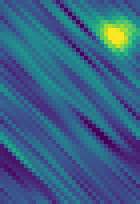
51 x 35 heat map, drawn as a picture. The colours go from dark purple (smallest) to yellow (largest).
Ninth with the highest average: top right. Histogram: skewed, a long tail of high values. Grain: diagonal, down to the right. Bumps: one, in the top right. Average level on the scale: 30%. Mirror symmetry: none.
